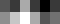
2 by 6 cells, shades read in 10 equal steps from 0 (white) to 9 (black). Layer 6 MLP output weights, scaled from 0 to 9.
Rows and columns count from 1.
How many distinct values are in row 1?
4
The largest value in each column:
6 7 3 7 9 7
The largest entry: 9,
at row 1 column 5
